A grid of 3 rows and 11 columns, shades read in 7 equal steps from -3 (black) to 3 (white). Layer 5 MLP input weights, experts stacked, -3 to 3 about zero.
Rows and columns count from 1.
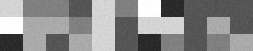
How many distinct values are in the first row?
5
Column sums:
3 2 0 0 6 -2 3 0 -3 0 -1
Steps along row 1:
down same down up down up down up same same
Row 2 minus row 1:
1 1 1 1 0 -1 -1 4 0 2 0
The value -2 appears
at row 1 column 8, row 3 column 1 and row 3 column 7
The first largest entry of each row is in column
7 1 5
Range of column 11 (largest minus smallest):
2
